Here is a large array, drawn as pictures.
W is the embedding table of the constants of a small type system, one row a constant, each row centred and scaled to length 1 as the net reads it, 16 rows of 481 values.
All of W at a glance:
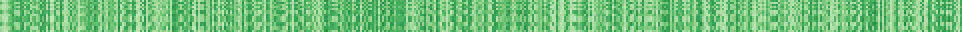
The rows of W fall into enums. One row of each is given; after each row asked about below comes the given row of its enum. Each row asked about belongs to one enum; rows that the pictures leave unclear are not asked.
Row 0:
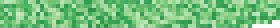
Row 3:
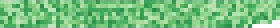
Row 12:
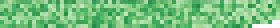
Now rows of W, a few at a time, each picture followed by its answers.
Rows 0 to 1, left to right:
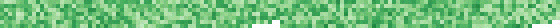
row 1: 12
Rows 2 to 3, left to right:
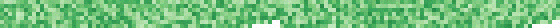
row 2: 0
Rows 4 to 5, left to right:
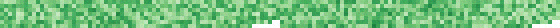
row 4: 0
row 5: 12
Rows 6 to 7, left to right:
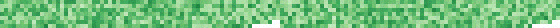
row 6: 12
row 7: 3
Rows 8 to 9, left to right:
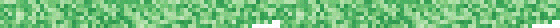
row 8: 0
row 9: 0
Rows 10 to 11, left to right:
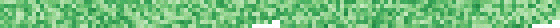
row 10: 0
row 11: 12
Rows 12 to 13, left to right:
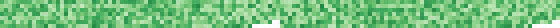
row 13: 3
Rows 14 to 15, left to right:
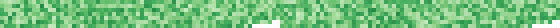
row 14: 3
